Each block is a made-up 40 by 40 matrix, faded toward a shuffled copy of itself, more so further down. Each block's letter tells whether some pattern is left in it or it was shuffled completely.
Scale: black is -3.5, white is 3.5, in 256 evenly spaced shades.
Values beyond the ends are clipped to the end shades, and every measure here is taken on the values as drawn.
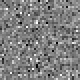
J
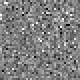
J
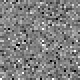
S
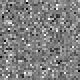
J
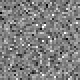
J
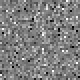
S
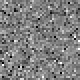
S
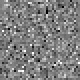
J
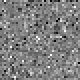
J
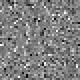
J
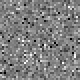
S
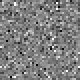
S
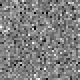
S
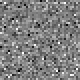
J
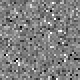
S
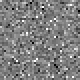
S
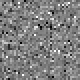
J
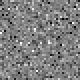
S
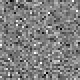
J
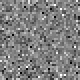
J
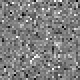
J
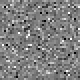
J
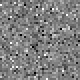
S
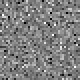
J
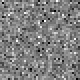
S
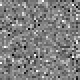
J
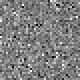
S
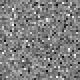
S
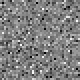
S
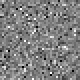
J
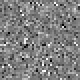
J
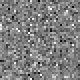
J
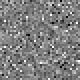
J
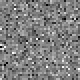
S
